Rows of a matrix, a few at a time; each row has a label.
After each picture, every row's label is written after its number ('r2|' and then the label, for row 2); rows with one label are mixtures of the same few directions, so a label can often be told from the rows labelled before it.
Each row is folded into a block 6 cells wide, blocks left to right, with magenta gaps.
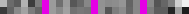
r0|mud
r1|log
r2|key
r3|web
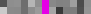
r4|mud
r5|key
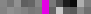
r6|log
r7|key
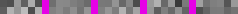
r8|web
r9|web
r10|web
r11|web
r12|mud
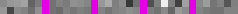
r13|key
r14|log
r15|web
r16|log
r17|web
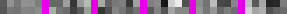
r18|log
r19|mud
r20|mud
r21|log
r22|log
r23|log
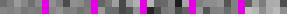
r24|log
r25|log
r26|mud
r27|mud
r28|key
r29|mud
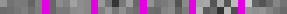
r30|mud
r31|log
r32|log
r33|mud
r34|web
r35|log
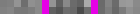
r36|mud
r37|mud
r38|log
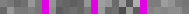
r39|key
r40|key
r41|web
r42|key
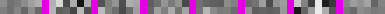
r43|web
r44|web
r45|mud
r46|web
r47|key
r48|mud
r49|mud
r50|key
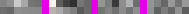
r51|key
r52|log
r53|log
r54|web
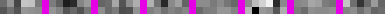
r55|log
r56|key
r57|mud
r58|log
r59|mud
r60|key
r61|key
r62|log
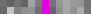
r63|key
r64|key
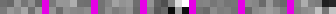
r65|web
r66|key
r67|key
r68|web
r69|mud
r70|mud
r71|web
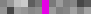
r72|key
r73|web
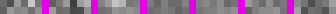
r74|web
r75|mud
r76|key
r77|mud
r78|web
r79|mud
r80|key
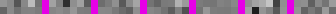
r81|log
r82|log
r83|mud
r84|web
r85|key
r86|key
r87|web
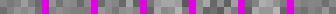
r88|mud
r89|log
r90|mud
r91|key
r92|web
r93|key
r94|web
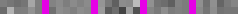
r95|key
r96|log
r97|web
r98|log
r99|log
